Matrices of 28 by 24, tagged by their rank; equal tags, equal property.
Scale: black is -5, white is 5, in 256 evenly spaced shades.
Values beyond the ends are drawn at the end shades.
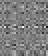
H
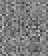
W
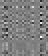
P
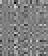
H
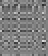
P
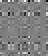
P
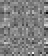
H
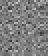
W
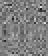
W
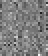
W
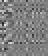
H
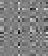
P
